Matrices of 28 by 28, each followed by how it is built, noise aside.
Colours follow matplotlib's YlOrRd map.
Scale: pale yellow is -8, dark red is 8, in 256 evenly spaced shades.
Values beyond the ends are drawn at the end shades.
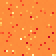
sparse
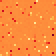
sparse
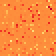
sparse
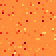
sparse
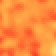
smooth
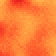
smooth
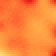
smooth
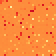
sparse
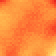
smooth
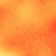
smooth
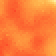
smooth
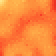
smooth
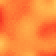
smooth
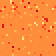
sparse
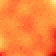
smooth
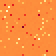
sparse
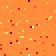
sparse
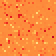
sparse
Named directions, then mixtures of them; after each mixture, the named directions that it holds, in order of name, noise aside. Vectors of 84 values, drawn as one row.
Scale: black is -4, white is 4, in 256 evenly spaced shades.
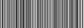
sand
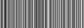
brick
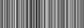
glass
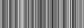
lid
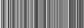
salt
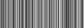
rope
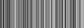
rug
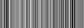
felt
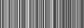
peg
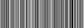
felt, salt, sand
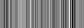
felt, lid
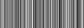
rope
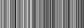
glass, rug, sand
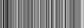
glass, peg, rug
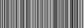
felt, sand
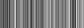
glass, lid, rug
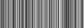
rope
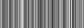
lid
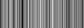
lid, peg, rope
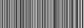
sand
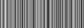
brick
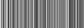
salt
